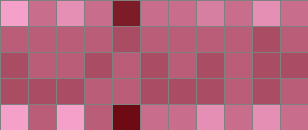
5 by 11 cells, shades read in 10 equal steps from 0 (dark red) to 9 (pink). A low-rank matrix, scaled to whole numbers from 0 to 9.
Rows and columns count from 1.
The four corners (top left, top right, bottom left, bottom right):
9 6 9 6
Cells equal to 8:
4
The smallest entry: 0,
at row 5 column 5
